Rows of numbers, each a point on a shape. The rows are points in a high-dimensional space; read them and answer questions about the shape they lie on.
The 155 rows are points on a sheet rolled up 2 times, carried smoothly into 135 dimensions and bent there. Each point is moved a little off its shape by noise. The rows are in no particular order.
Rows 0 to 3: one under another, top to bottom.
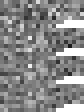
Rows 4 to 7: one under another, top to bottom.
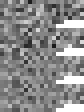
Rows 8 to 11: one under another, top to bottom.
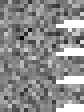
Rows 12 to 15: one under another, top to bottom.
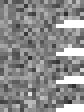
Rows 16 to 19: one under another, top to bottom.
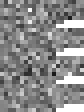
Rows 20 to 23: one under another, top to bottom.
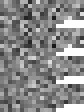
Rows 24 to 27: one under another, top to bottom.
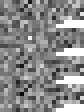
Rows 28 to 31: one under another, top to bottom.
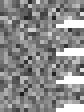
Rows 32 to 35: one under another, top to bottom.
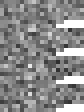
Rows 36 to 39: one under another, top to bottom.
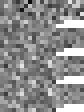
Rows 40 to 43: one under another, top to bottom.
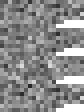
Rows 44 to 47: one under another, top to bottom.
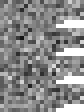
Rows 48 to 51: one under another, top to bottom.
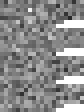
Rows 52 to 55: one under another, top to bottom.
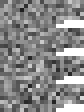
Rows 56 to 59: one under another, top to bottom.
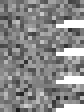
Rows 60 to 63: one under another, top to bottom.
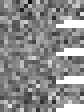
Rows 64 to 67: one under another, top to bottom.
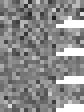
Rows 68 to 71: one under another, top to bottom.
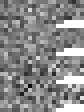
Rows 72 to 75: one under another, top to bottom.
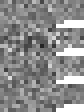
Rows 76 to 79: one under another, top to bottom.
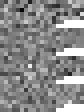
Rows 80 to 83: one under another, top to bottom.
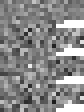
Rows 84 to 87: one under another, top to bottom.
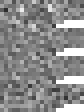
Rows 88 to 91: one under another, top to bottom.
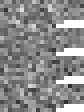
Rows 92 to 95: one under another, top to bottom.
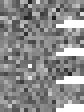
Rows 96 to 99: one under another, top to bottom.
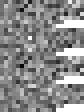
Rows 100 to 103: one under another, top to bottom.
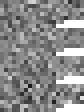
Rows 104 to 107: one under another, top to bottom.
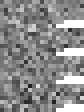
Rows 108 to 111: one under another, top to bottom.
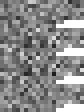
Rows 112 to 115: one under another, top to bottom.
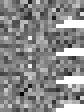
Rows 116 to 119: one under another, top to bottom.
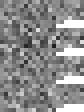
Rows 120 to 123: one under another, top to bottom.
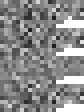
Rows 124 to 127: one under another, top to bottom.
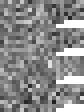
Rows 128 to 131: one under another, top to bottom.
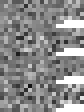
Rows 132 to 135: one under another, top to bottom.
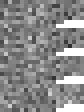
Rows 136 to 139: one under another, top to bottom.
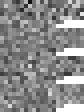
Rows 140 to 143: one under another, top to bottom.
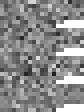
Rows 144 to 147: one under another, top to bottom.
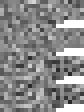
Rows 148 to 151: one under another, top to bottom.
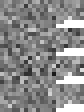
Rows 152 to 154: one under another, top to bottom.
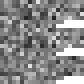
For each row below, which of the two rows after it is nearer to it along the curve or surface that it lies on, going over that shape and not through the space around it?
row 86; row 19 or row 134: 134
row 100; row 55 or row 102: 102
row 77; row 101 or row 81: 101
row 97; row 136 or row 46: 136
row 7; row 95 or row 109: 95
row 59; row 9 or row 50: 9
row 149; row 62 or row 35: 62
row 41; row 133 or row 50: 133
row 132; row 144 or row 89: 89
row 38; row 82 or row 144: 144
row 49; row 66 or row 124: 66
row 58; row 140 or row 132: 132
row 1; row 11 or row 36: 36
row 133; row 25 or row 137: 137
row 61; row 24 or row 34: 34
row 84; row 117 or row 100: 100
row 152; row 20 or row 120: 20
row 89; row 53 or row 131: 53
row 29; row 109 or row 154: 154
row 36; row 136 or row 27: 136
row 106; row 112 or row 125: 125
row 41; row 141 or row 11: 141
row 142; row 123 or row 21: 123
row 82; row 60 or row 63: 60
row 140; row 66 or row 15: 15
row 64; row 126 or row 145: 126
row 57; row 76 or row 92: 76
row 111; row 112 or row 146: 146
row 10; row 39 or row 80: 39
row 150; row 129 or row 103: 103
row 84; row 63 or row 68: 68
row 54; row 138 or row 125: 138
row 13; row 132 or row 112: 132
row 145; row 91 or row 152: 91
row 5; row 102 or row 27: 27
